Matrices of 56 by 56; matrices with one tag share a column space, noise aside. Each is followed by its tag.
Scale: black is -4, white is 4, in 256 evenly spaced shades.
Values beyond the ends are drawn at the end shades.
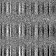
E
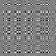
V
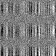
E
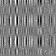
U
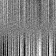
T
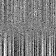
T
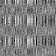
U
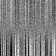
T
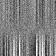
T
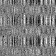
U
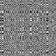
V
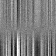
T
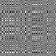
V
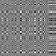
V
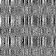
U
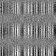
E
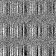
E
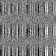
E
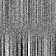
T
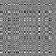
V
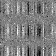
E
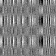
U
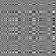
V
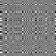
V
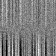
T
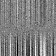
T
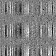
E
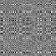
V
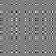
V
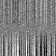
T
